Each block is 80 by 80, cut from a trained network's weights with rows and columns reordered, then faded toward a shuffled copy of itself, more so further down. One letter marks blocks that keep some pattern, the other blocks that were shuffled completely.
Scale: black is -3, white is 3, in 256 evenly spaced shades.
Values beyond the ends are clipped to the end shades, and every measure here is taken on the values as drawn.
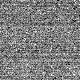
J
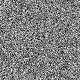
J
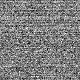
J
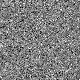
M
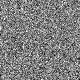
M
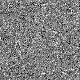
J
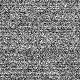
J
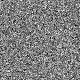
M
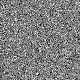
J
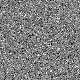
M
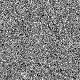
M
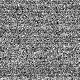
J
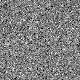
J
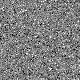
M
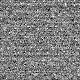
J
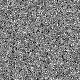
M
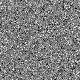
M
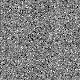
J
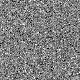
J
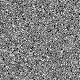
M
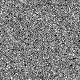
M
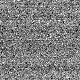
J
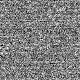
J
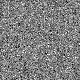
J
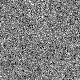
M
